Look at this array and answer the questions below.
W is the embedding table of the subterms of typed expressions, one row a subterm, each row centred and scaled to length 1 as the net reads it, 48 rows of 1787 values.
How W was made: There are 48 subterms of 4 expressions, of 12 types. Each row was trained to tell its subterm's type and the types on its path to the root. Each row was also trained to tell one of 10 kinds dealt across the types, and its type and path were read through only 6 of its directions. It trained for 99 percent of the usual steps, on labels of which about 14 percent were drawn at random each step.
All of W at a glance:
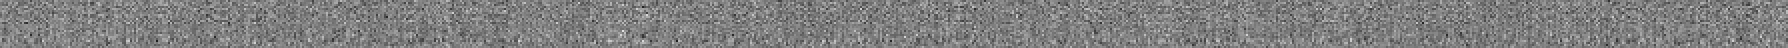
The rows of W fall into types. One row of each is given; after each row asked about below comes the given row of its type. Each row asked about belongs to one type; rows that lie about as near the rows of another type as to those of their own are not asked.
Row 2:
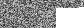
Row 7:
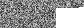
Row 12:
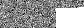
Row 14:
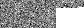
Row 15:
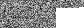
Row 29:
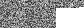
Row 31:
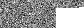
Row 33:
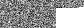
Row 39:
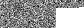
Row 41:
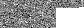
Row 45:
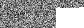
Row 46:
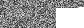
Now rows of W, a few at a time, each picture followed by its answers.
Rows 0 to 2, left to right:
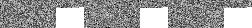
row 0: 15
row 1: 46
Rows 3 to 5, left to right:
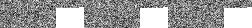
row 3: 2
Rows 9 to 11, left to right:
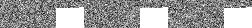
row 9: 45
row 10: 14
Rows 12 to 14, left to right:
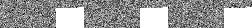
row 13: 33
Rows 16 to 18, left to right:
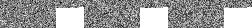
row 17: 15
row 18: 45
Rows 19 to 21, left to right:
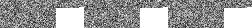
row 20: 33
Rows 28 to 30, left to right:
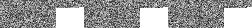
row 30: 29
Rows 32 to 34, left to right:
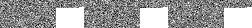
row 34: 14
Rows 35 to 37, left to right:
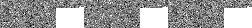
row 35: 29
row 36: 46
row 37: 29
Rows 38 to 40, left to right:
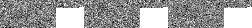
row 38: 41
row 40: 41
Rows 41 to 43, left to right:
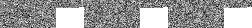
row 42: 45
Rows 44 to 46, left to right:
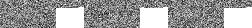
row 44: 46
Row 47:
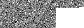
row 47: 31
